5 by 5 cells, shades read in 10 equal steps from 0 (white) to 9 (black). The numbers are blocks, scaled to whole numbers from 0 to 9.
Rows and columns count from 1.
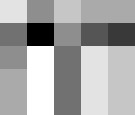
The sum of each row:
13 31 12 11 11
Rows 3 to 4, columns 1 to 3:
4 0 5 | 3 0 5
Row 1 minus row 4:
-2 4 -3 2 1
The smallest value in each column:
1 0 2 1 2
